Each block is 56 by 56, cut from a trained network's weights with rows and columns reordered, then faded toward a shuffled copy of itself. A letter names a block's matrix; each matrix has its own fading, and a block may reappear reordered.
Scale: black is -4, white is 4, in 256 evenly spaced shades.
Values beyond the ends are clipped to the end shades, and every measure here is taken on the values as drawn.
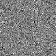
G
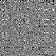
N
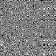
N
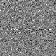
G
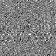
G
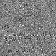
G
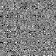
N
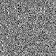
G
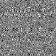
N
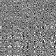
N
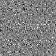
N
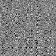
N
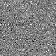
G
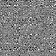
N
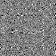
G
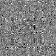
G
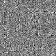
G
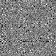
G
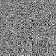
N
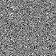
G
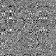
N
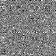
G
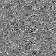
G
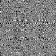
N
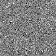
G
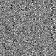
G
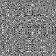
N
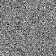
G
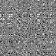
N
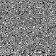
N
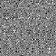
N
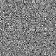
G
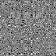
G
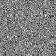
G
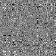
N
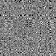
N
